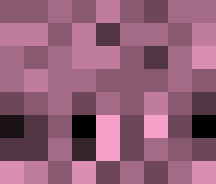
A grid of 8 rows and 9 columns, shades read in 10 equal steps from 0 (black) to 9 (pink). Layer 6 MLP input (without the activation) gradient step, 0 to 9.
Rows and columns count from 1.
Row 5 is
4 5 6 4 6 5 7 5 3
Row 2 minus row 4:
1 0 -1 1 -2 1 1 -1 2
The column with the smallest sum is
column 4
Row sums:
49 53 53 51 45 35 42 56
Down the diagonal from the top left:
5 7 6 6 6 4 6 6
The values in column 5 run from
3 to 9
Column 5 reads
7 3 7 5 6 9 9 4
